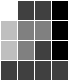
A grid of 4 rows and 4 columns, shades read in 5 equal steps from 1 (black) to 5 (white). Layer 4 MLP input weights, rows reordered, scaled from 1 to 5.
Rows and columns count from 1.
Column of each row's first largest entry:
1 1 1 1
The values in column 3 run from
2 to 3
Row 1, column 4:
1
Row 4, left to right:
2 2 2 2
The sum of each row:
10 11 10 8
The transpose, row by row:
5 4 4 2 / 2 3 3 2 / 2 3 2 2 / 1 1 1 2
